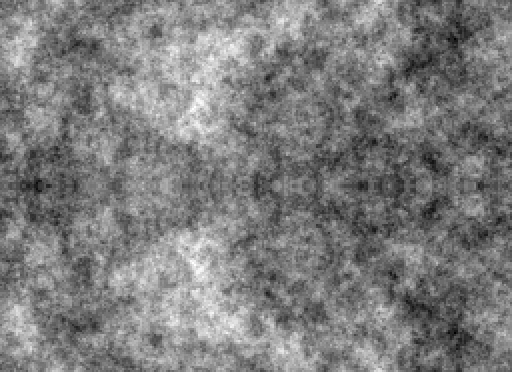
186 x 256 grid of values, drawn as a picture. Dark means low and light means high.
Mirror symmetry: top to bottom. Odd rows or columns: none. Stripes: none.
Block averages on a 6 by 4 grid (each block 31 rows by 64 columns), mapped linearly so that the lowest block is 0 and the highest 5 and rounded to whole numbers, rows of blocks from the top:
2431 / 2511 / 1300 / 1300 / 2511 / 2431
